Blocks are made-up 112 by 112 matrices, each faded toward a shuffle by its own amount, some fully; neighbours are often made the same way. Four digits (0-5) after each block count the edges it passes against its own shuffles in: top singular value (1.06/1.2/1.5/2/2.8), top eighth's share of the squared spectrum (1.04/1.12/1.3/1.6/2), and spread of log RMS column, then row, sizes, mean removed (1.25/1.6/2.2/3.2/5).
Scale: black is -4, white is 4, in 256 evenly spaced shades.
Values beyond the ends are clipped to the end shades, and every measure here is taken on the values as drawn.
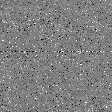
2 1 0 1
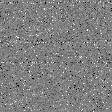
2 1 0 1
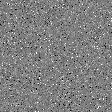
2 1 0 0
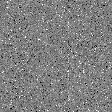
1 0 1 0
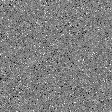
0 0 0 0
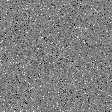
0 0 0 0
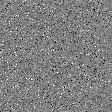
0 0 0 0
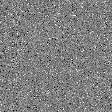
0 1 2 0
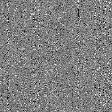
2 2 3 0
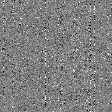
2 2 3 0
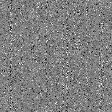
1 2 3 0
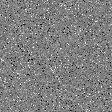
0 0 0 0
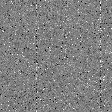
2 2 1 0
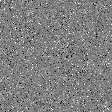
0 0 0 0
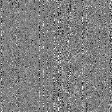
2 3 4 0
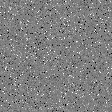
1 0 0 0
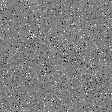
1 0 0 0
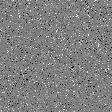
0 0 0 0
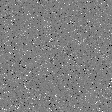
0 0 0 0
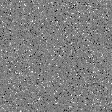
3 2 1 0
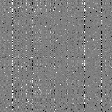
5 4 3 1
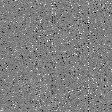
3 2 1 0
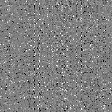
4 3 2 1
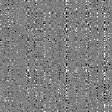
5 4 3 2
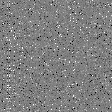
3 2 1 0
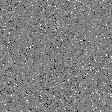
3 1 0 0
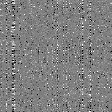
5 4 3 2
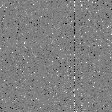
4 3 1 0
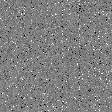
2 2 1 0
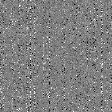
2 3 3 1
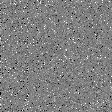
1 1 1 0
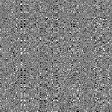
4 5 3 3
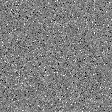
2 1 0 0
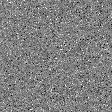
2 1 0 0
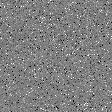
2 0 0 0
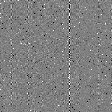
5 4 2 1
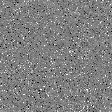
3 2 0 0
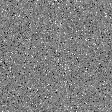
1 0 0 0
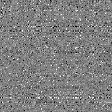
4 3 2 3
